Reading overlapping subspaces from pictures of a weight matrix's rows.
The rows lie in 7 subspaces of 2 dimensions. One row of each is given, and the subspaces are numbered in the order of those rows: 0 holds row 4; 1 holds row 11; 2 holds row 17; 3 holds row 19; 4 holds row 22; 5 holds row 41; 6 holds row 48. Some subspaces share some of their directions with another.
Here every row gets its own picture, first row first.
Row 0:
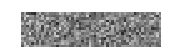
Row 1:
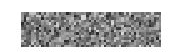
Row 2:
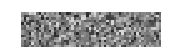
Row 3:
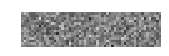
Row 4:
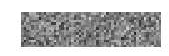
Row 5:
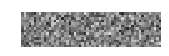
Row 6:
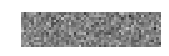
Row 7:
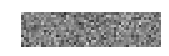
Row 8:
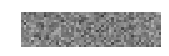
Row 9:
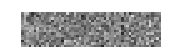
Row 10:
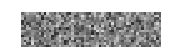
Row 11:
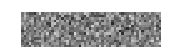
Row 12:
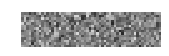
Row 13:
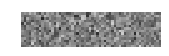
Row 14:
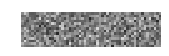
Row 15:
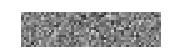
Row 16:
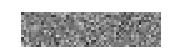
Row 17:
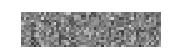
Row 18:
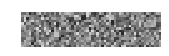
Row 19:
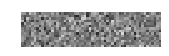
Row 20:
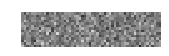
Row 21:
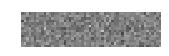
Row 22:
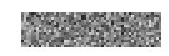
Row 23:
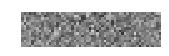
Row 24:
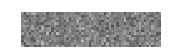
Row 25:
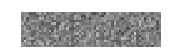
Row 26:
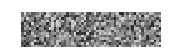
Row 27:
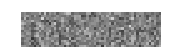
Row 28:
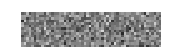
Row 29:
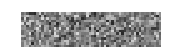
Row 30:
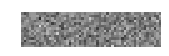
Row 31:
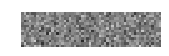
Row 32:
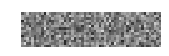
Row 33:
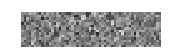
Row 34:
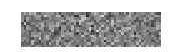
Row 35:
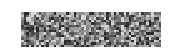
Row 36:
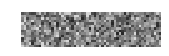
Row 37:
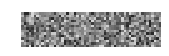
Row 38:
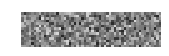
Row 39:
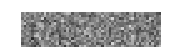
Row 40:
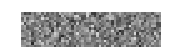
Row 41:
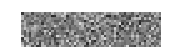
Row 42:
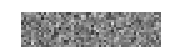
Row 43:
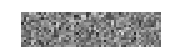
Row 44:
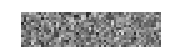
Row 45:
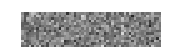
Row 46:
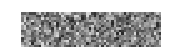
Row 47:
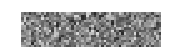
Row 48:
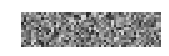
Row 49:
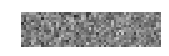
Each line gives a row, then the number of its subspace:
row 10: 3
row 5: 1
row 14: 0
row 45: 4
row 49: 5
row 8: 2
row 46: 5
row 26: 1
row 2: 6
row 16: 5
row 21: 3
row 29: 6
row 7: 5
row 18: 3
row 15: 5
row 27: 2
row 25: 0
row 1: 4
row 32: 3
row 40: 4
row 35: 4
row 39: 2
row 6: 1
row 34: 2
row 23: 2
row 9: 4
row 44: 5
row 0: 6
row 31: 6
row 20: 6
